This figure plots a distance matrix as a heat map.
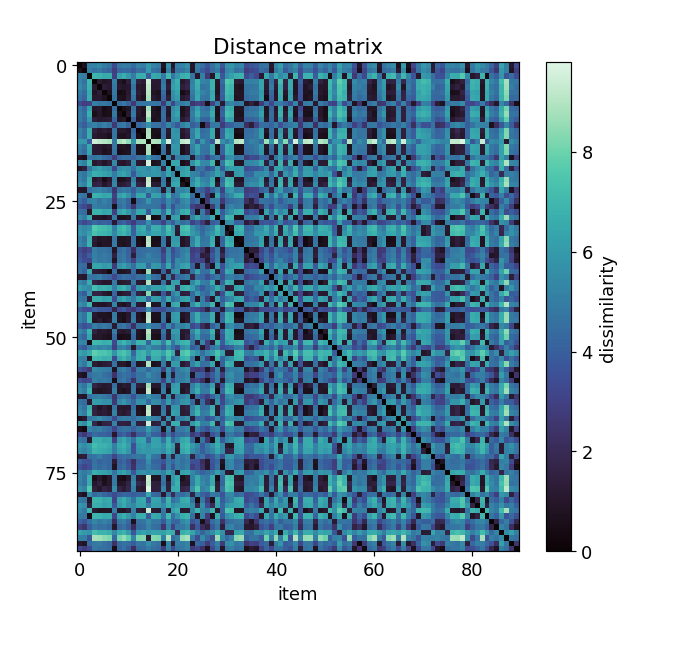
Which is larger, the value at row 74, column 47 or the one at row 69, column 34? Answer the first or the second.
the first
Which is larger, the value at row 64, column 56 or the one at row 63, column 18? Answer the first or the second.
the first
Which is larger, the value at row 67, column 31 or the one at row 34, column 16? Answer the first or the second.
the first
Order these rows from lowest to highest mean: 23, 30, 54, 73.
73, 23, 54, 30
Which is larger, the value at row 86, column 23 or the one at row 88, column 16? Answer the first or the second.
the first
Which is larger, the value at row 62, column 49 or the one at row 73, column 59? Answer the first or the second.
the first
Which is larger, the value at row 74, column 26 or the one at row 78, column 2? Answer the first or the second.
the second
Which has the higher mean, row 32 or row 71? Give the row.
71
